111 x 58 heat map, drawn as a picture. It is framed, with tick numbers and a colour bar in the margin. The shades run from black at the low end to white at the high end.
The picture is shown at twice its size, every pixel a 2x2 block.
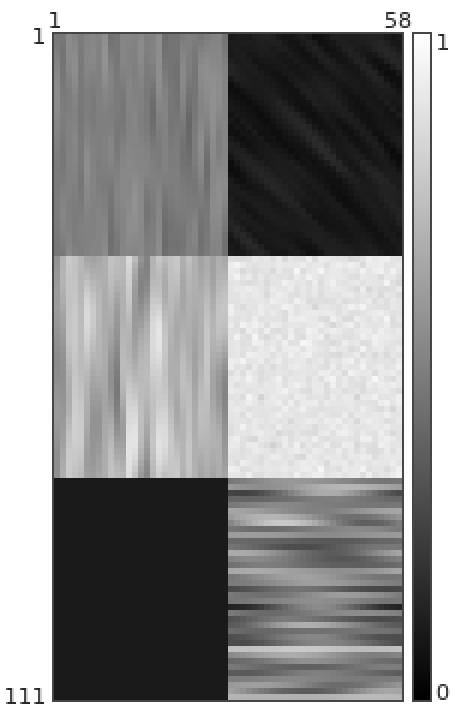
The table splits into 3 rows of 2 panels. Panel 1,1: middling, streaked downward, faint in contrast. Panel 1,2: very low, slanting down to the right, faint in contrast. Panel 2,1: high, streaked downward. Panel 2,2: very high, fine-grained, faint in contrast. Panel 3,1: very low, flat. Panel 3,2: middling, streaked across, strong in contrast.
